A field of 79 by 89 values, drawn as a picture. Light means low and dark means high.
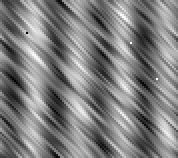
Average level on the scale: 50%. Stripes: upright, repeating 4 times. Lone odd cells: 3, 1 higher and 2 lower than their neighbours.
